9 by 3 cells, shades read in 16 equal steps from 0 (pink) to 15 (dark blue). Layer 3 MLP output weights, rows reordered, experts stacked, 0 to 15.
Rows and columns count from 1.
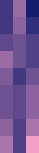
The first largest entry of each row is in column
3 3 3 3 2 2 2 2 2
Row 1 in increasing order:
6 12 15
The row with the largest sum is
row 1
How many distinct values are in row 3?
3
